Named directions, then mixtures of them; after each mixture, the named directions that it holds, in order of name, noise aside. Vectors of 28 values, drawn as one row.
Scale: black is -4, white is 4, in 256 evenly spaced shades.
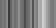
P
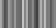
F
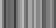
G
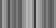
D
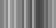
D, G, P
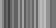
F, G, P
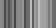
G, P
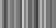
F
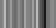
D, F, P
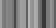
F, G, P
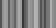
F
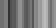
P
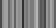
F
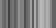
G, P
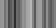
D, G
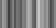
D, P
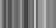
D, G, P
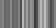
D, F, P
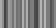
F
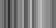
D, G, P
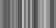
D, F, P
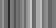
D, G, P
